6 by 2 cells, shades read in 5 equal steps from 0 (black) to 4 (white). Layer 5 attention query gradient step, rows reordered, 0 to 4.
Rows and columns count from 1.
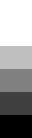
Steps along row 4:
same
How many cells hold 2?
2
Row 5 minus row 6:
1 1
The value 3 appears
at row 3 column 1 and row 3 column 2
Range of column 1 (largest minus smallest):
4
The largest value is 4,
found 4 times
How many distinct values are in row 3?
1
